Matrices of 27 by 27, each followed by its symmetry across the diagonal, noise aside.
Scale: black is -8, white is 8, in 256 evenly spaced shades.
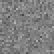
antisymmetric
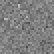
symmetric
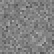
symmetric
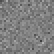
symmetric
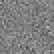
antisymmetric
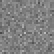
neither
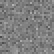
neither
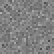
symmetric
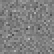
antisymmetric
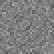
symmetric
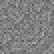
symmetric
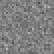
symmetric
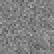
antisymmetric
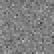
antisymmetric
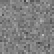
neither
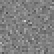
neither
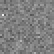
neither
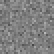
antisymmetric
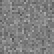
neither
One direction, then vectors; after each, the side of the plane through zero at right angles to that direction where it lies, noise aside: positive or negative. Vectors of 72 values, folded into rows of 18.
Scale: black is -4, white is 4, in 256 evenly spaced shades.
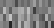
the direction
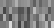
negative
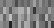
positive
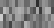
positive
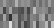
negative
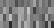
positive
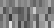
negative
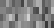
positive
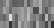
positive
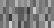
negative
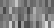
negative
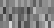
negative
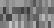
negative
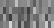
negative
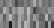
positive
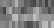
negative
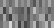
negative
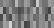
negative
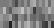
positive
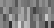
positive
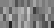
positive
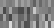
negative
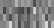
negative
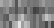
positive
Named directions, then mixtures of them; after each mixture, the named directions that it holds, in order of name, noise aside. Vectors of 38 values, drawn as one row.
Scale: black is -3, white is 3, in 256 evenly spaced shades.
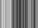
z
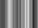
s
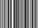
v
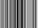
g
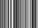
s, v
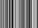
s, v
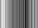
s, z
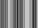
g, s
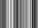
s, v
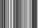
s, v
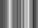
s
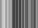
z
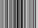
g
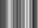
s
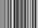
g, v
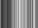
z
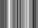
s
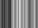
z
